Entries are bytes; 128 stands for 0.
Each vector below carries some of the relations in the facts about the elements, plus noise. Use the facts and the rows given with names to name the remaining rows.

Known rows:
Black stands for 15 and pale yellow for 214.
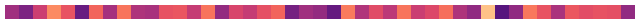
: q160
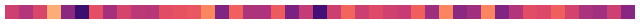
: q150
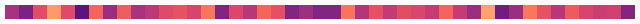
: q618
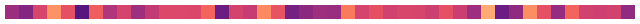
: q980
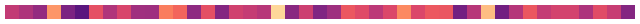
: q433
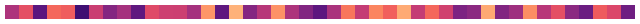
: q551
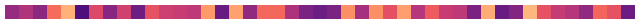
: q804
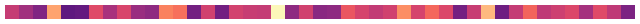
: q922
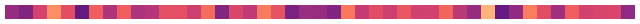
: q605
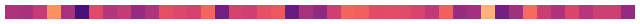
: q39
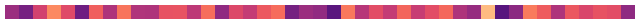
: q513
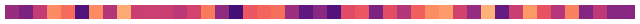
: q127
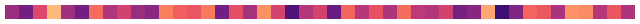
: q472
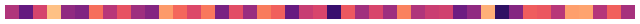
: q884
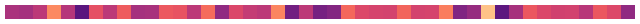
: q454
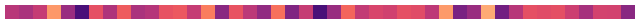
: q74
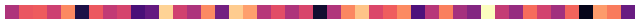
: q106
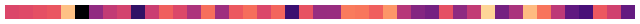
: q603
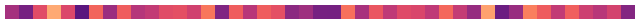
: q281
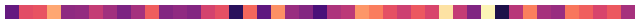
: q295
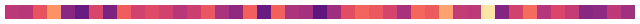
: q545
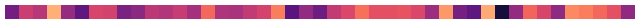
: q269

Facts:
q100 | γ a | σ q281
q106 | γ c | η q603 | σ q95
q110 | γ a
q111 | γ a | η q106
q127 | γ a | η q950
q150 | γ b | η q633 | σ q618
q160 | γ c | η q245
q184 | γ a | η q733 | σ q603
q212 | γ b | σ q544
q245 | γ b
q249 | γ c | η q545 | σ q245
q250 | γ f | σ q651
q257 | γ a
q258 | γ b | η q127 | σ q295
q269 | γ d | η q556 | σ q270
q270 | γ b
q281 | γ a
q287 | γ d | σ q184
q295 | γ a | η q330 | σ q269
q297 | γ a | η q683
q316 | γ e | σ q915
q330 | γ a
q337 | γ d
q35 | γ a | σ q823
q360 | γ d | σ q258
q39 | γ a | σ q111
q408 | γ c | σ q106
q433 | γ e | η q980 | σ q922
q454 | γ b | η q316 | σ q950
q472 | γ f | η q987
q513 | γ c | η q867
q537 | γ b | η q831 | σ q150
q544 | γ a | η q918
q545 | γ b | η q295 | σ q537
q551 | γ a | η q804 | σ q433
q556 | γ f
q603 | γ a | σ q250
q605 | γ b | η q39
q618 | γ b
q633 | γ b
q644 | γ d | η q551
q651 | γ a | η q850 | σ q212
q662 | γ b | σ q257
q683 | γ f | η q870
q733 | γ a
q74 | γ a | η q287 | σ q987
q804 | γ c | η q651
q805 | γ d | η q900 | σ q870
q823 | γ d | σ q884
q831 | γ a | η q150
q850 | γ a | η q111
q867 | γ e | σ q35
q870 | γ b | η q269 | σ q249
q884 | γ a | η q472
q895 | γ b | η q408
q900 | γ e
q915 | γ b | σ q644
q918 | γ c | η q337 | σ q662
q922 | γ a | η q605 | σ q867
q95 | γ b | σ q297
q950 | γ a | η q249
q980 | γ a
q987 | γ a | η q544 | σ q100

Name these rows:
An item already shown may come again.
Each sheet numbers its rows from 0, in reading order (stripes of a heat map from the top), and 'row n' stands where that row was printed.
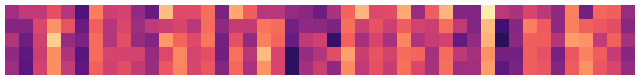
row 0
q95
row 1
q270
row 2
q884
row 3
q337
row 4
q544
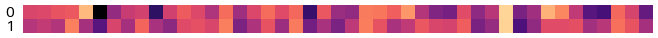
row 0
q603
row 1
q805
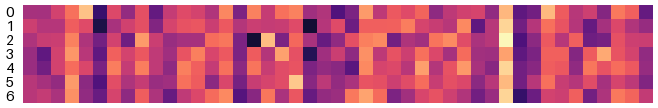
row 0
q850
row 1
q250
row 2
q249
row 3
q544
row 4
q297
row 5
q823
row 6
q870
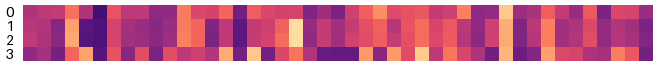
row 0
q408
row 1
q867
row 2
q867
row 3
q644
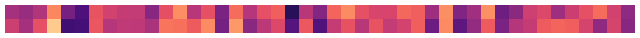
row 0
q918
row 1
q987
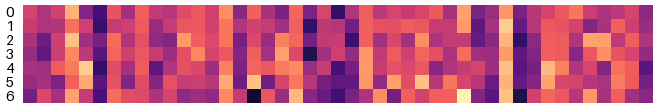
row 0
q537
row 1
q184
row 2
q884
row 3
q544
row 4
q111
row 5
q644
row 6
q258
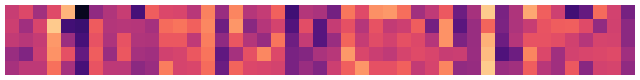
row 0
q651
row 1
q987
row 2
q74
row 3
q245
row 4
q408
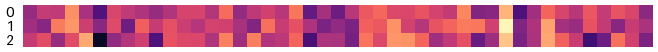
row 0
q360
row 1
q330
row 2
q651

